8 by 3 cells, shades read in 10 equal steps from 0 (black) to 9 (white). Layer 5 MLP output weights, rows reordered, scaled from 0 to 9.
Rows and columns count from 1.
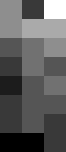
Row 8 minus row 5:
-1 -3 -2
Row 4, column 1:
2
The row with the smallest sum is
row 8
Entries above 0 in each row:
3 3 3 3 3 3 3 1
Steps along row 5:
up up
